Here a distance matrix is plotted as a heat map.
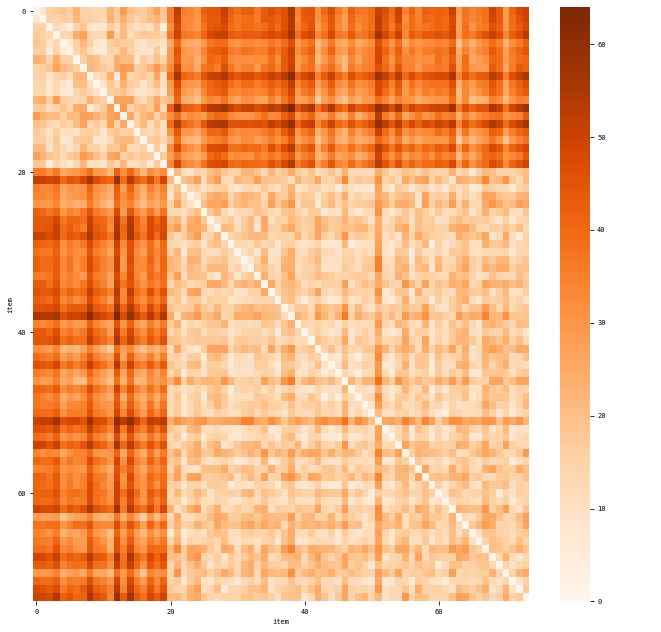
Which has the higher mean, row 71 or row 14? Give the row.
14
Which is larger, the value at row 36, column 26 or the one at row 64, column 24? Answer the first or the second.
the second
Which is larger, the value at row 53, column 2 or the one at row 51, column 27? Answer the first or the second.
the first
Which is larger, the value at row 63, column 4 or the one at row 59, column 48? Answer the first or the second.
the first
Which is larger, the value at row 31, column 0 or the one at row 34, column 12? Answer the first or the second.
the second
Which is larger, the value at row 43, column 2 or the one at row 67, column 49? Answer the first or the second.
the first
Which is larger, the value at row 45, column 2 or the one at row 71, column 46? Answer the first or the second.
the first
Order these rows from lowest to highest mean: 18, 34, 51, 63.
63, 34, 18, 51
